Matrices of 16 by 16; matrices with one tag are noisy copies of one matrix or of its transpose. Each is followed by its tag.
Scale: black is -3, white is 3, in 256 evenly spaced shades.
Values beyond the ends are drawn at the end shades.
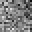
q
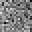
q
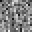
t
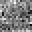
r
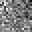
q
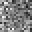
q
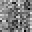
r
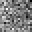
q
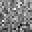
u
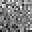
q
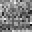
r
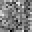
r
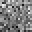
q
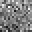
q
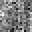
r
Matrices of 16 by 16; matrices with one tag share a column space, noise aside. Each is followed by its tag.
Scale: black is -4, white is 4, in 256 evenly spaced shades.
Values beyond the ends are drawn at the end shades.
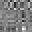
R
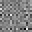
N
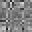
R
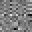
N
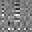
N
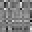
R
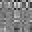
R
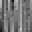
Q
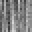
Q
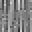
Q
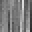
Q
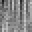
Q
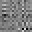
N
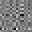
N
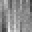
Q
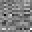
N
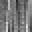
Q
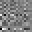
N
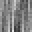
Q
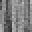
Q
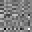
N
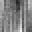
Q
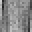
Q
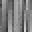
Q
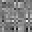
R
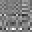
N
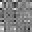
R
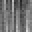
Q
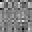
R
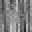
Q
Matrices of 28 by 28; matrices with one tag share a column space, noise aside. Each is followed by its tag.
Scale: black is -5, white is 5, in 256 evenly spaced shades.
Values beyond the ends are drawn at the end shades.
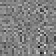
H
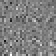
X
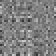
X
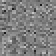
H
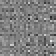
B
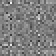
B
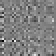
X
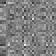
B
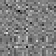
H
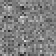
X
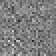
X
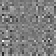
X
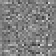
B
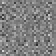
B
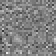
H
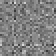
B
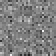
X
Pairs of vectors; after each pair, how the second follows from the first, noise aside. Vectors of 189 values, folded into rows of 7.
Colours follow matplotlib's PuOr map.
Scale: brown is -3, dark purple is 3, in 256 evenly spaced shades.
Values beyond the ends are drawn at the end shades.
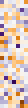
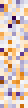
shuffled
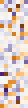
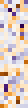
sign-scrambled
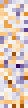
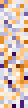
negated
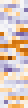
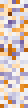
shuffled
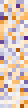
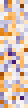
shuffled
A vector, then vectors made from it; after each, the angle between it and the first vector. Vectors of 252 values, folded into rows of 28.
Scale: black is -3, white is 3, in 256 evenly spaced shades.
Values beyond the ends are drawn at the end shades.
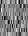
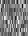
nearly opposite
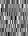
nearly opposite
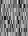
nearly parallel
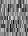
partly aligned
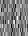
partly opposed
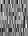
partly opposed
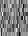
partly aligned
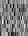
orthogonal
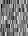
partly opposed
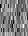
partly aligned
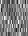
nearly opposite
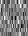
nearly opposite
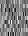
partly opposed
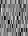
nearly parallel
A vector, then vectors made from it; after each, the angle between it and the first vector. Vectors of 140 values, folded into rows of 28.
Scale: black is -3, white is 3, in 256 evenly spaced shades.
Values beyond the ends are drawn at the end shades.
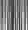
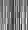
nearly parallel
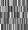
orthogonal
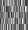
orthogonal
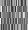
orthogonal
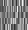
orthogonal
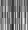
nearly parallel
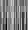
nearly opposite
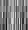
nearly opposite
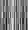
nearly opposite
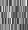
orthogonal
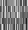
partly opposed
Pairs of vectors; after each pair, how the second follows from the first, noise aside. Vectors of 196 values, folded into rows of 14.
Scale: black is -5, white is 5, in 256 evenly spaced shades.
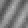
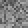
shuffled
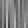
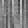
reversed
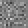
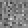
sign-scrambled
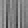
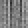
reversed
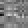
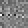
sign-scrambled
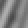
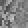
sign-scrambled
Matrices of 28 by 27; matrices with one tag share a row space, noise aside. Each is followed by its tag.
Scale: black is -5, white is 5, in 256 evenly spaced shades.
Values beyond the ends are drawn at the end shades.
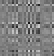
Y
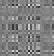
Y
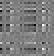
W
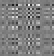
Y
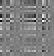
W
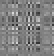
Y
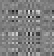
Y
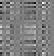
W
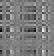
W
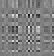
Y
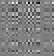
Y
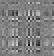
Y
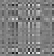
Y
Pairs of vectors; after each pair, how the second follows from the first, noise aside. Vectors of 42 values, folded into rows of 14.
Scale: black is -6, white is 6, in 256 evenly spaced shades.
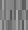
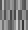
scaled up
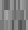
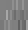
partly zeroed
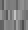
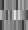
scaled up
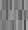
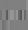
partly zeroed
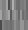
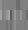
partly zeroed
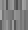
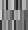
scaled up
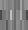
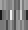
scaled up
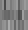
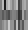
scaled up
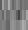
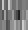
scaled up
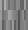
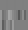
partly zeroed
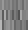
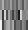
scaled up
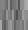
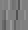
partly zeroed
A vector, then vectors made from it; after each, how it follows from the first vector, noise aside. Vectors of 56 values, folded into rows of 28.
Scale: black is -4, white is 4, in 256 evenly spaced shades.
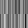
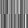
negated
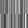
negated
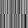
sign-scrambled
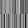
sign-scrambled
